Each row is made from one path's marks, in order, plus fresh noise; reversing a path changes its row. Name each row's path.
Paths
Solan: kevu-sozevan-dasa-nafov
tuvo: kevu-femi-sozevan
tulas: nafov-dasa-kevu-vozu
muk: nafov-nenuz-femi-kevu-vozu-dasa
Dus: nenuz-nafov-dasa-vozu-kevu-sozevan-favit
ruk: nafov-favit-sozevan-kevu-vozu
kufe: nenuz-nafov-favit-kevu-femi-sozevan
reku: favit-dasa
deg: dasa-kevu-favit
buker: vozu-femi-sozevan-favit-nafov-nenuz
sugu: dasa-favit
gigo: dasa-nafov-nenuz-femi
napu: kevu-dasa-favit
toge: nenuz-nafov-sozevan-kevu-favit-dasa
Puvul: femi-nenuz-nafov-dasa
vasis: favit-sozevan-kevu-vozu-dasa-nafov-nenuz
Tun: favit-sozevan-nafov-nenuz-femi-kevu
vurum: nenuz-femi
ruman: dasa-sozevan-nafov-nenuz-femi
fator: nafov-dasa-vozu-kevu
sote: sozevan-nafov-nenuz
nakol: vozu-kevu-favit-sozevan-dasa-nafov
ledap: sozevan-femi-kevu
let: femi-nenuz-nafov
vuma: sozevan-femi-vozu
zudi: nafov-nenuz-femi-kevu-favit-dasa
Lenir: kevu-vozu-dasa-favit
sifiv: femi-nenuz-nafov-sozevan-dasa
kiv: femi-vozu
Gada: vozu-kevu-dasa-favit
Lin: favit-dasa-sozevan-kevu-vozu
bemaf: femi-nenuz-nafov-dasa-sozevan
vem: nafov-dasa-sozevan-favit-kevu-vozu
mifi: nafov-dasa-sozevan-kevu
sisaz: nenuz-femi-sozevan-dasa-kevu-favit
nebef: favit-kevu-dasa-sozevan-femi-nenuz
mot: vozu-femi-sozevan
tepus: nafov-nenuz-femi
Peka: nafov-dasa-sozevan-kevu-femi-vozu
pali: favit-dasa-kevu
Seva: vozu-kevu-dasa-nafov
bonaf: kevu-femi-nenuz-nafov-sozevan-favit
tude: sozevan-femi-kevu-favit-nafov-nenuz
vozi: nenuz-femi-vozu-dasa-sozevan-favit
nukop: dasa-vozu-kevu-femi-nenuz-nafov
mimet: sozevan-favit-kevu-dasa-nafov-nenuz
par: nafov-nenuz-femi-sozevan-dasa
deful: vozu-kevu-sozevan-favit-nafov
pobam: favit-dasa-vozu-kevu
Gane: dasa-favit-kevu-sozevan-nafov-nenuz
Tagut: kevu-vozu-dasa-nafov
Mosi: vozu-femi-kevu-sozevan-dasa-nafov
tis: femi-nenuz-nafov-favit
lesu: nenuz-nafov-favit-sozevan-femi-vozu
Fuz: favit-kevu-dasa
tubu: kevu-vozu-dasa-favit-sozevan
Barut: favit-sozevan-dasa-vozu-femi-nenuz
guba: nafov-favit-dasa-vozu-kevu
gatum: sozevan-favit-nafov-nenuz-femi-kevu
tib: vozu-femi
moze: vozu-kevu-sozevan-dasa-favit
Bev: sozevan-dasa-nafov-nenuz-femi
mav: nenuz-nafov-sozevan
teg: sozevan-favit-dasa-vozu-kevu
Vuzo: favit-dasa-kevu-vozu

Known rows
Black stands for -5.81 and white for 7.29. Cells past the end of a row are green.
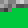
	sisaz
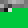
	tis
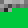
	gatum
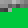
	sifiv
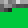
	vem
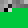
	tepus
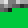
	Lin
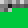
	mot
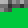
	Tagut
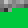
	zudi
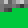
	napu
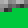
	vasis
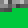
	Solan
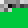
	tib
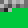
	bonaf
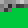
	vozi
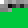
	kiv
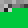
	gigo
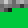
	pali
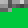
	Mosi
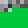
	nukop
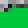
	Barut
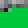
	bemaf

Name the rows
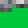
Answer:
moze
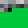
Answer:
teg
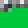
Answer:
tuvo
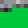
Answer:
toge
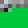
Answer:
Tun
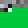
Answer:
let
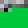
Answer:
tude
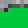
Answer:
lesu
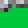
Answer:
nebef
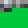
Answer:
reku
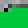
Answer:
Bev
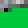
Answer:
mimet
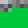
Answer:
muk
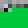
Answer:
ruman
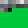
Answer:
tubu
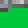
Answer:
deful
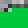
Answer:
buker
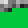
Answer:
Vuzo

